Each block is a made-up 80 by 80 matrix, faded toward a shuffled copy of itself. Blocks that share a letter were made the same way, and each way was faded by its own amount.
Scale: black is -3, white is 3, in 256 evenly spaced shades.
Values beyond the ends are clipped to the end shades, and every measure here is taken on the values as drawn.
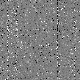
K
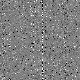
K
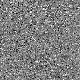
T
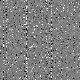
K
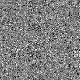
T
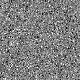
T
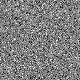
T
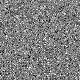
T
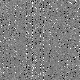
K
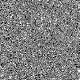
T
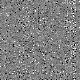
K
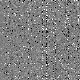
K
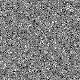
T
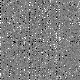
K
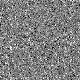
T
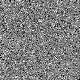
T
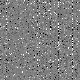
K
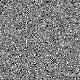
T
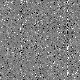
K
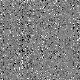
K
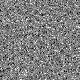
T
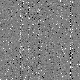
K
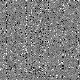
K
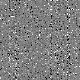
K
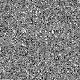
T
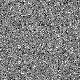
T
